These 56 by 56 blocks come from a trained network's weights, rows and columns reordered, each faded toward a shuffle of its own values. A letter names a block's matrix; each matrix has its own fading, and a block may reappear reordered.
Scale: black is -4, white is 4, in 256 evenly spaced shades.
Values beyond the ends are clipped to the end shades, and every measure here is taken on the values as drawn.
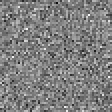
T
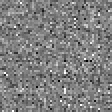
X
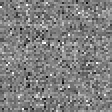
X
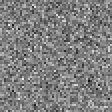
T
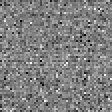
X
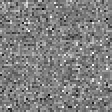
X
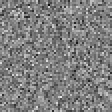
T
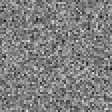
T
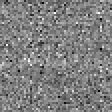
X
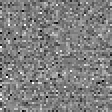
X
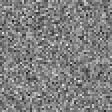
T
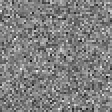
T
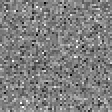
X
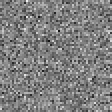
T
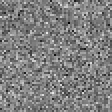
T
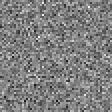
T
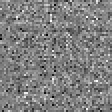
X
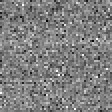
X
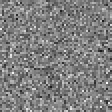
T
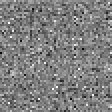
X
